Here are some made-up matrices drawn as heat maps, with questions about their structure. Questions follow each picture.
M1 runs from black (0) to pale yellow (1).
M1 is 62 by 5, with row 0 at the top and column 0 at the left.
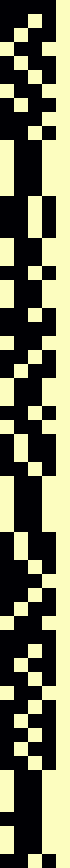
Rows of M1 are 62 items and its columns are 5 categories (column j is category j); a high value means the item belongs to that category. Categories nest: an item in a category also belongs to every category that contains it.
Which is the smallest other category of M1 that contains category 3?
4
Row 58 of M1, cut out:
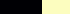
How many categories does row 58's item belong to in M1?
2
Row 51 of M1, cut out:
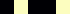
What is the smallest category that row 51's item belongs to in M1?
1
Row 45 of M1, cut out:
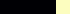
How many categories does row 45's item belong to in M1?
1
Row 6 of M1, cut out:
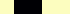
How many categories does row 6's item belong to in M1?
3
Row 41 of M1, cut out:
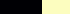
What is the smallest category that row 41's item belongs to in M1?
3
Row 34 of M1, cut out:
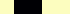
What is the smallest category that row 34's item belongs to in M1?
0
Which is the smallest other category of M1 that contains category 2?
4
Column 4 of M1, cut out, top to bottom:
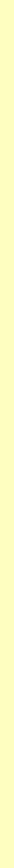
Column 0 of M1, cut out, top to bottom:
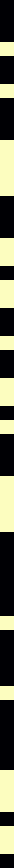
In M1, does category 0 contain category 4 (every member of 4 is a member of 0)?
no
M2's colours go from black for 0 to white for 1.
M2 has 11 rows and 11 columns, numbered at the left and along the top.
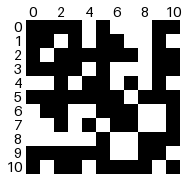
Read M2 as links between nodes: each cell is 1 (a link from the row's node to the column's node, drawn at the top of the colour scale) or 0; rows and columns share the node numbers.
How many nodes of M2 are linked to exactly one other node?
1
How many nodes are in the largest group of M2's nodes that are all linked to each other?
4
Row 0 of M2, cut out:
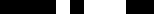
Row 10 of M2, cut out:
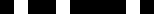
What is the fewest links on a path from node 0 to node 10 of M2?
2
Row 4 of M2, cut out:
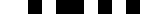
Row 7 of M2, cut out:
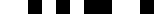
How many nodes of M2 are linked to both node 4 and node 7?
4
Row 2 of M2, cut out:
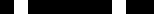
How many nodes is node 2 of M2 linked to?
2
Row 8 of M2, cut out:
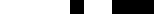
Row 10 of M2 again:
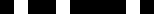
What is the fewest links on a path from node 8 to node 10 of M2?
2
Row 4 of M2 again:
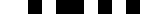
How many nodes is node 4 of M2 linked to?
6
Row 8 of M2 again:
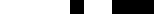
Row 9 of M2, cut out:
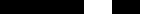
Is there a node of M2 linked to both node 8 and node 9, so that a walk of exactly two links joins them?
yes
